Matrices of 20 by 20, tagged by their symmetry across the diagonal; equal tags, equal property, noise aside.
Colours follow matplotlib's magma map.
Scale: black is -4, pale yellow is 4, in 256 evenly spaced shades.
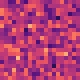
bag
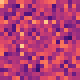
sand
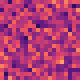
sand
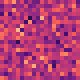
bag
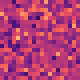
bag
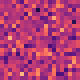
bag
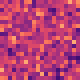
sand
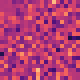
bag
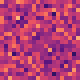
sand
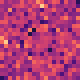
sand
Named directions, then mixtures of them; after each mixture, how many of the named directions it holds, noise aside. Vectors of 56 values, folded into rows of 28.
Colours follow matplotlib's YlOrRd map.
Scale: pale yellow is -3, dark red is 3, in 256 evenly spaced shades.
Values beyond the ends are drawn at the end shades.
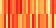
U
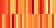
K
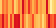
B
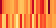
three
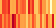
three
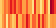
three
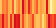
one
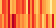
three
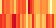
three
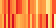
two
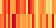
three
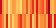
one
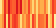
one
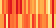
one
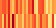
two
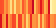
three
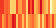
two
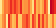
three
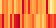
one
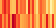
three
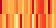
three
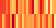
one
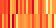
two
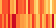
three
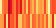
one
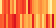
three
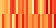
one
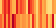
three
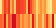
three
